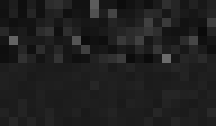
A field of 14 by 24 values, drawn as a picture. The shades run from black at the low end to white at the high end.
Stripes: none. Mirror symmetry: none. Histogram: skewed, a long tail of high values. Calmest part: bottom middle. Average level on the scale: 10%. Seam: horizontal, 50% of the way down, the bottom part calmer.
